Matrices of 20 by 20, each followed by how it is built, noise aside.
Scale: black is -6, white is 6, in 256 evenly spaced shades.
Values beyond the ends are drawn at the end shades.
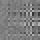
low rank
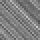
Toeplitz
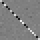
diagonal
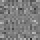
low rank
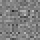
low rank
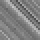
Toeplitz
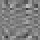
low rank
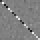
diagonal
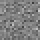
low rank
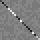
diagonal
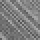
Toeplitz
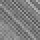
Toeplitz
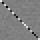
diagonal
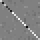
diagonal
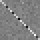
diagonal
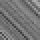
Toeplitz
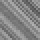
Toeplitz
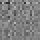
low rank
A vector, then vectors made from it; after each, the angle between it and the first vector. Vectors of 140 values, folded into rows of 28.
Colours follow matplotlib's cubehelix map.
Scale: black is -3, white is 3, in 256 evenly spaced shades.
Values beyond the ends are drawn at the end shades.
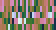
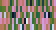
partly opposed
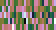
partly opposed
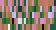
nearly parallel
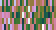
partly opposed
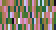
partly aligned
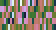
partly aligned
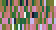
partly opposed
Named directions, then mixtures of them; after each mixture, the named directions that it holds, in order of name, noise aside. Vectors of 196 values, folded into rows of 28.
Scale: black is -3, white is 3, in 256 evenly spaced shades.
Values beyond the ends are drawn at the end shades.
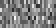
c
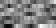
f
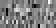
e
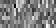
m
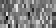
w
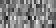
c, w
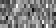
m, w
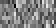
c, m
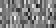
c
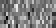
w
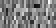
c, e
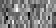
e, w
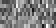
m, w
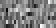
e, f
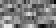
f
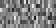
c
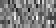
c, m
